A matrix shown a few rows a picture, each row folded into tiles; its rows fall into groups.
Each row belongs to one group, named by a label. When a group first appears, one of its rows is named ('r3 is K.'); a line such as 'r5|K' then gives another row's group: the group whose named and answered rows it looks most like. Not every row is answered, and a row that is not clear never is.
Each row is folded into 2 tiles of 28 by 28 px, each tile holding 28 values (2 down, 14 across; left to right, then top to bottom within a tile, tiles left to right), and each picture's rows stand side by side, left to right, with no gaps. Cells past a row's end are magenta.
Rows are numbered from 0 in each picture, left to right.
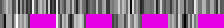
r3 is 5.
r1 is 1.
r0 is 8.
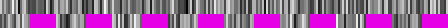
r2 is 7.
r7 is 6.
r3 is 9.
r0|1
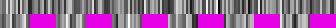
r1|5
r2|8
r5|1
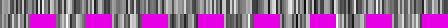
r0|9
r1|5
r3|6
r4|1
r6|7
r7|8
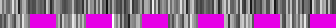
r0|1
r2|7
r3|1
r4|1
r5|8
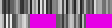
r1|9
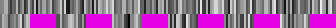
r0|9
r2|1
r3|6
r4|8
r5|7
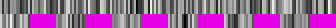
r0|5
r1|6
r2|6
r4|1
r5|8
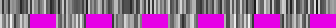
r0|5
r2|9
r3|1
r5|9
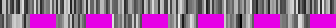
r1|6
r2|8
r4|1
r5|6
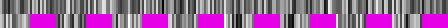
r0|7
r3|7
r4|7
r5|7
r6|8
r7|5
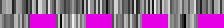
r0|8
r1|7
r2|9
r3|1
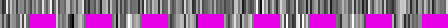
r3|6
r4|6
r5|7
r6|8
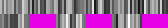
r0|1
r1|5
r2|8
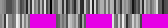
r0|7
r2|5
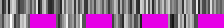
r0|5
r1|8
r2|9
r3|6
